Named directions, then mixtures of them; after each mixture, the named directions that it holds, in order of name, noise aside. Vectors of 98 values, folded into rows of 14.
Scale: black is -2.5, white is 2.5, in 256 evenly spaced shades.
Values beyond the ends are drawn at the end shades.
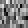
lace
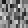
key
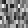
key, lace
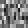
key, lace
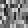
key, lace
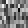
key, lace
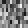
key, lace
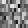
key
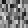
key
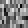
lace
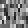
key, lace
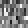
key, lace
